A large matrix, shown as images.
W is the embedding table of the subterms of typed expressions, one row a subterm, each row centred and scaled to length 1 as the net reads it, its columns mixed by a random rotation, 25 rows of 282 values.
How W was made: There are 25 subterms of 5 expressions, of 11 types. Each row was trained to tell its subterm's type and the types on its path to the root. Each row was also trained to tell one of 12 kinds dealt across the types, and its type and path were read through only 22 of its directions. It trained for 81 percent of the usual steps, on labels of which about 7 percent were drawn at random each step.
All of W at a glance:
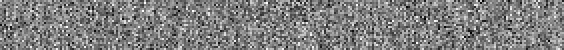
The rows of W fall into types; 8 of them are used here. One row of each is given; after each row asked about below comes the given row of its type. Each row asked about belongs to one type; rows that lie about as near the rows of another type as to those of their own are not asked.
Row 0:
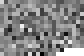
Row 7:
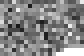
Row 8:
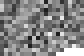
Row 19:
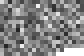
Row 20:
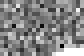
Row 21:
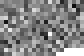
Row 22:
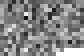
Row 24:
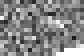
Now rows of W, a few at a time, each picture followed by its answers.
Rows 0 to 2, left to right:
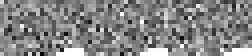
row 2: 0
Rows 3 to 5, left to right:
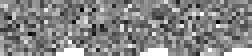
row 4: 7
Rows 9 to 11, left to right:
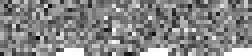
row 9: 8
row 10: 0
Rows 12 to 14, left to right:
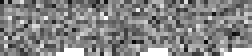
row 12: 19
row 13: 24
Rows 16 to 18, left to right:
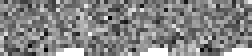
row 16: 20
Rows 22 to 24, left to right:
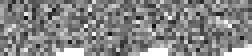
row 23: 24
